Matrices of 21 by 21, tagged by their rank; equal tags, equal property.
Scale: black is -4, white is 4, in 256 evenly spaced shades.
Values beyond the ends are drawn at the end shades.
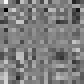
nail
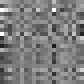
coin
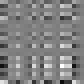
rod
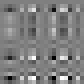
rod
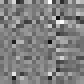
nail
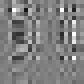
coin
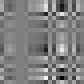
rod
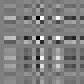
rod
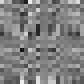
coin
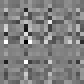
coin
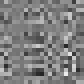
nail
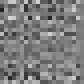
nail
